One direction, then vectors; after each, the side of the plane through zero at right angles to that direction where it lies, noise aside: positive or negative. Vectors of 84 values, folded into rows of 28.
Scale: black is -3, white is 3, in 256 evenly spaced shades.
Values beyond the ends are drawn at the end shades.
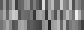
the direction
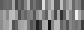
positive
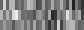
positive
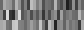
negative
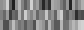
negative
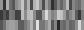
negative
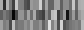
negative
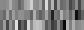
negative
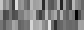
negative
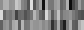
negative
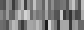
negative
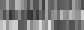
negative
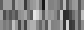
negative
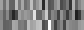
negative
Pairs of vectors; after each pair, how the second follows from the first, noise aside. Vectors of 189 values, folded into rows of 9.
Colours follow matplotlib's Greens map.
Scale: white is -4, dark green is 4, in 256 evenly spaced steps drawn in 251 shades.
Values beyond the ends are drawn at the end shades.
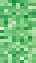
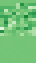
partly zeroed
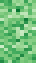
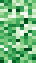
scaled up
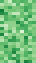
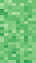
shrunk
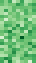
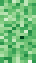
copied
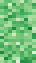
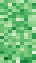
copied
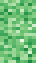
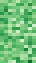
copied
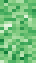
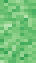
shrunk
